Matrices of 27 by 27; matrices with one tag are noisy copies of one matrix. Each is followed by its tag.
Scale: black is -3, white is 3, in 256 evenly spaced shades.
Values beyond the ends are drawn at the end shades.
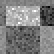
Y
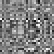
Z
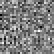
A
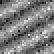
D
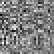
A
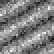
D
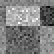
Y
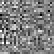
A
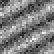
D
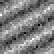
D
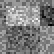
Y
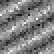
D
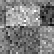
Y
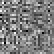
A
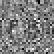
Z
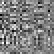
A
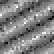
D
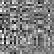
A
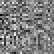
A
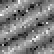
D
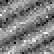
D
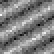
D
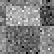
Y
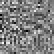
A
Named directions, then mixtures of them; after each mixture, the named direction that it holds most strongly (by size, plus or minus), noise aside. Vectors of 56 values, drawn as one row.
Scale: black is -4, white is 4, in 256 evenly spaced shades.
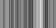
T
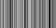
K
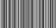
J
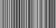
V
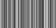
J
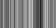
T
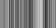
T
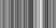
T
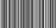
J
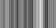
T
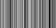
K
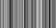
K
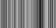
T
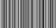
J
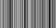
K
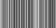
V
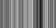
T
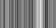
T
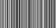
V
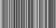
V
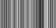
T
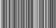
J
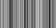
K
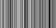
K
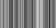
T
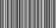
J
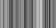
T
